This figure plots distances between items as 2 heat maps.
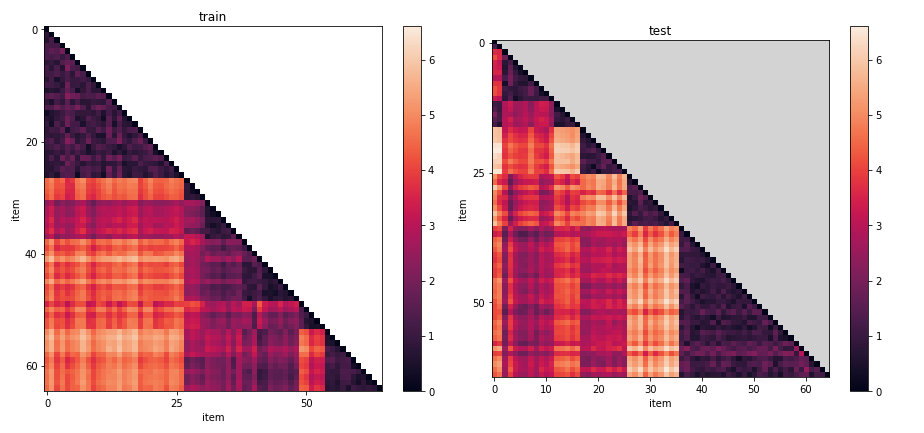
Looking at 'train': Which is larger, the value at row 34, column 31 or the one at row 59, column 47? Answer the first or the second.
the second
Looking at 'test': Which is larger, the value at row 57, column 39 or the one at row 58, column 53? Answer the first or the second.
the second
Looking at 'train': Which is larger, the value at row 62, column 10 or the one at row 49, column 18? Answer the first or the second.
the first
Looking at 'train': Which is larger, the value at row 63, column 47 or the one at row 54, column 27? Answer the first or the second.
the second
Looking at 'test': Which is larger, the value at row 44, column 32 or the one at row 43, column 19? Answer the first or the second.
the first
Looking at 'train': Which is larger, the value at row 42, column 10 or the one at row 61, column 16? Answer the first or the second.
the second
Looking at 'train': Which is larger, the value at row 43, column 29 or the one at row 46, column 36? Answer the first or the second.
the first
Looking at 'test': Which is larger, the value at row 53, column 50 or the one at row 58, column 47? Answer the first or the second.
the second
